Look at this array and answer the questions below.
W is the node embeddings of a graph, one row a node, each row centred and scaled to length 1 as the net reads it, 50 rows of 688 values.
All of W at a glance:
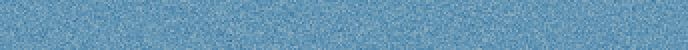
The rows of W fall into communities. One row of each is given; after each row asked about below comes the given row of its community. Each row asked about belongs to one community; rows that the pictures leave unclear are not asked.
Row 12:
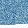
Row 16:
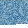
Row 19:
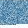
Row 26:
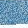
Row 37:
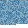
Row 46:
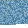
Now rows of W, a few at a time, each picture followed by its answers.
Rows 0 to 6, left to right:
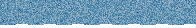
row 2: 37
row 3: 12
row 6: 19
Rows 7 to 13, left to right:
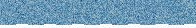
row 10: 19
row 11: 12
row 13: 26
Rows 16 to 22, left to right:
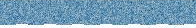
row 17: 12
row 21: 46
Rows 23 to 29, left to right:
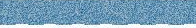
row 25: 16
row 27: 19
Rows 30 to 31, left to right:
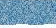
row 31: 16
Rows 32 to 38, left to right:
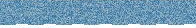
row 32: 46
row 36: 16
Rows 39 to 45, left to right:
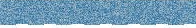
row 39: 19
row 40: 37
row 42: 26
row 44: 16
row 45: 37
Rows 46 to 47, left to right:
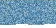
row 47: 26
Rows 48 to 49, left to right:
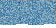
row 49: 37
